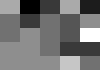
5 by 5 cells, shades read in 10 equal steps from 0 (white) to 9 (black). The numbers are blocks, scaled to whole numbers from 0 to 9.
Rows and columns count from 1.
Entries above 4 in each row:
3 4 3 3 1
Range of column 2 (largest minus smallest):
5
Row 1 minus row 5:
-1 5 3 1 3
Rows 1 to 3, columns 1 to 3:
3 9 7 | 5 7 5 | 5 4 5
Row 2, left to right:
5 7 5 6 4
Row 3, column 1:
5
